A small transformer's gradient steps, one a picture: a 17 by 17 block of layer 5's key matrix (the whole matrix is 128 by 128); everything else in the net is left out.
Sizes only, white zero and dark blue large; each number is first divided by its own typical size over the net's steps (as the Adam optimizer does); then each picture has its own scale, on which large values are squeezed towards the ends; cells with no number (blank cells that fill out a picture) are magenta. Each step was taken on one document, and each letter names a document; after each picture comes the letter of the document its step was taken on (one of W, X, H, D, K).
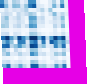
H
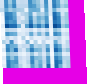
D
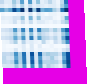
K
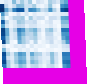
K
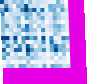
H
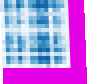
D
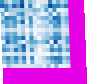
D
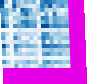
H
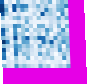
H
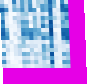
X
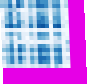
D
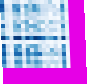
H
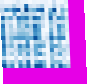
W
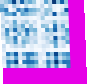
K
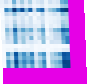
K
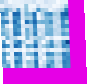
X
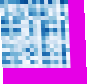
X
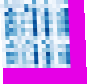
X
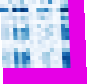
K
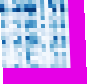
H
